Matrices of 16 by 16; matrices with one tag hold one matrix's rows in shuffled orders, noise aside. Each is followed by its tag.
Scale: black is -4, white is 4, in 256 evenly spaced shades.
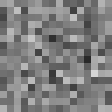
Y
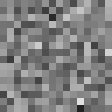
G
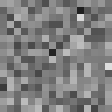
G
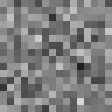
G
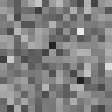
G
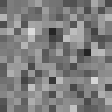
Y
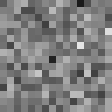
G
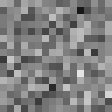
G
